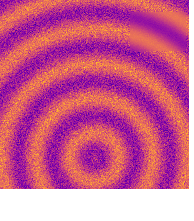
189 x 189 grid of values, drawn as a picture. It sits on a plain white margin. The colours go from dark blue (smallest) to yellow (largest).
Odd patch: calmer, in the top right. Odd rows or columns: none. Slope: none. Rings: centred on the bottom middle. Calmest part: top right.
